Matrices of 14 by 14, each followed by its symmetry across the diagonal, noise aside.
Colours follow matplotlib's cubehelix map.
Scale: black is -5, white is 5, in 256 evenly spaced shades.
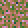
antisymmetric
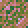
symmetric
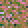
neither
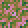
symmetric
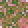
symmetric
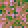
antisymmetric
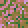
symmetric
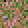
neither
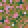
symmetric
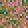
neither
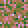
antisymmetric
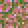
symmetric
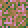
symmetric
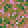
symmetric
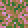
antisymmetric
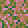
neither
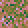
neither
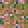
antisymmetric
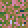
antisymmetric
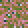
neither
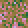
antisymmetric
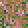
neither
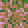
antisymmetric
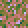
neither
